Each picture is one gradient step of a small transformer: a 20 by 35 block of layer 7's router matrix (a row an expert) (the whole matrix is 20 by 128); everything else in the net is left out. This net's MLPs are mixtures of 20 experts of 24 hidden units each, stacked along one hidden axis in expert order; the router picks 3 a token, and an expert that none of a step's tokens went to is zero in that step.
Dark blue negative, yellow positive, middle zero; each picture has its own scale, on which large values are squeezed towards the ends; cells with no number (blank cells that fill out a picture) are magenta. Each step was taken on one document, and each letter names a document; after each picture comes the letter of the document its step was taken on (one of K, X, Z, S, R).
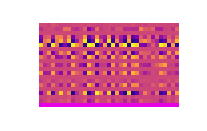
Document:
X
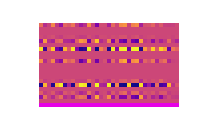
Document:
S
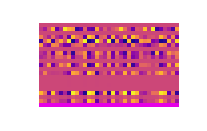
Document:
X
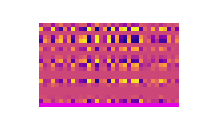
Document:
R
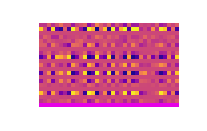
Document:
X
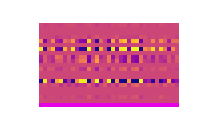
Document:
S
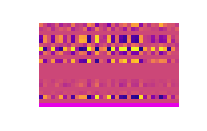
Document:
S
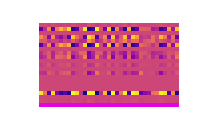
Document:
X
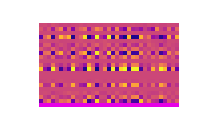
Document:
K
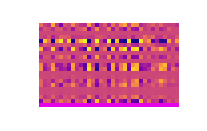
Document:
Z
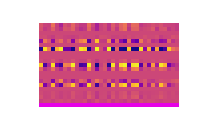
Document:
Z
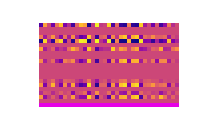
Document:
S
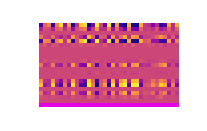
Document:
R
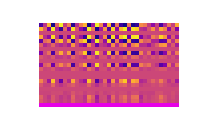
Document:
R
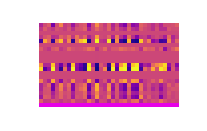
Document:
Z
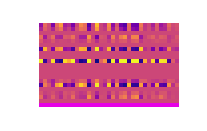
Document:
S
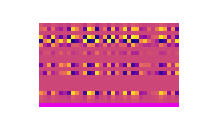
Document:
X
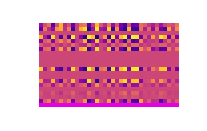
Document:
R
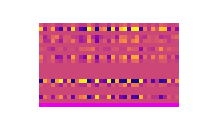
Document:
R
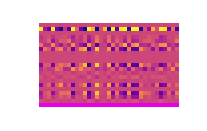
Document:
K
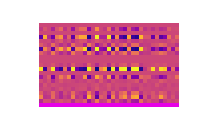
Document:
Z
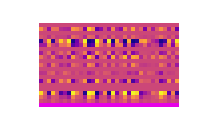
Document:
X
